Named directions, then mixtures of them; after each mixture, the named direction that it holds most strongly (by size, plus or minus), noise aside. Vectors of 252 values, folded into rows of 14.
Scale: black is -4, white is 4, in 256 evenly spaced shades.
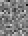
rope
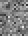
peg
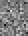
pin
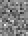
pin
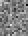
rope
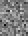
pin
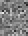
rope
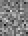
pin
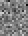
rope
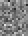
rope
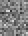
pin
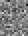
rope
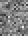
peg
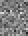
pin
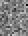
rope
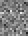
pin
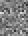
rope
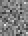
pin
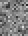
peg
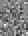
pin
